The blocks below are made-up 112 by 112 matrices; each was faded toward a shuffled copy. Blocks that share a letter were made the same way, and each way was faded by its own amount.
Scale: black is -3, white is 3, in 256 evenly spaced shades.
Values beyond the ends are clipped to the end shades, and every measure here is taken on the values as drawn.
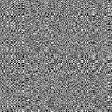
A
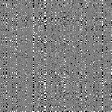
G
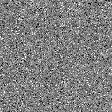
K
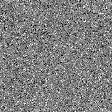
K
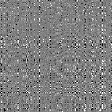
G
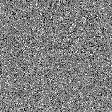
K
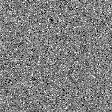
K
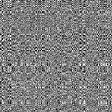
A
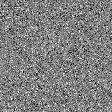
K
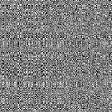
A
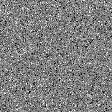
K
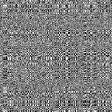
A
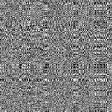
A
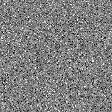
K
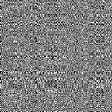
A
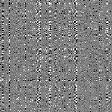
G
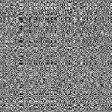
A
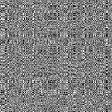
A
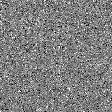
K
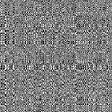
A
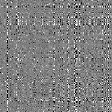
G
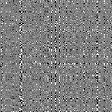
G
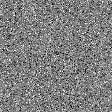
K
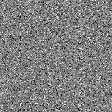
K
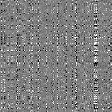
G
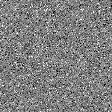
K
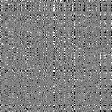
G
